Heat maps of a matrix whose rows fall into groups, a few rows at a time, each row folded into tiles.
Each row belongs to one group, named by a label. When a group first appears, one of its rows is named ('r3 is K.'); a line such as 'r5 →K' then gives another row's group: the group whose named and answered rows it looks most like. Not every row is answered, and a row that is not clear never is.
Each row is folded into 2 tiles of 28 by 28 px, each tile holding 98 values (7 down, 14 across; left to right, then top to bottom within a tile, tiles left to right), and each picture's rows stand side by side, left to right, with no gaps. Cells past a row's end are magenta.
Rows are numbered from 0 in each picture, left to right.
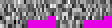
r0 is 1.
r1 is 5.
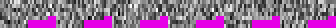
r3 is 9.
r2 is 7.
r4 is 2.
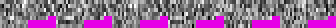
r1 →9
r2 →7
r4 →2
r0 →7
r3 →9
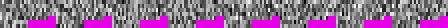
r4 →1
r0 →5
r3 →5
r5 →9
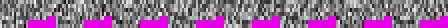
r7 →9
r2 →9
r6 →1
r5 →2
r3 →2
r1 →7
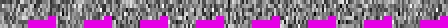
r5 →1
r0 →2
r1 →7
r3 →9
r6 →9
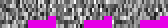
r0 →5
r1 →9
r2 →9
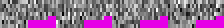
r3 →9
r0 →7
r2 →1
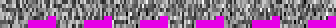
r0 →5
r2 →9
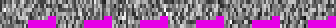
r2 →7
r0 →2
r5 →5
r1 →5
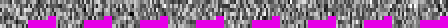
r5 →7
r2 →1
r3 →2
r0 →2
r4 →5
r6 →7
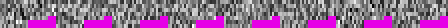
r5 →5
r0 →7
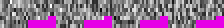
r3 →5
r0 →1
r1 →2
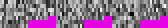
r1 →1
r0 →5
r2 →1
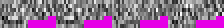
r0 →9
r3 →7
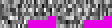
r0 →9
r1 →9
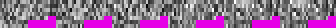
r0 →2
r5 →1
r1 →2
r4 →1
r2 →2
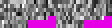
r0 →1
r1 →2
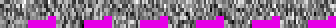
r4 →9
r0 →7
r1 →5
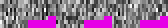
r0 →1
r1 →2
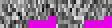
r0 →1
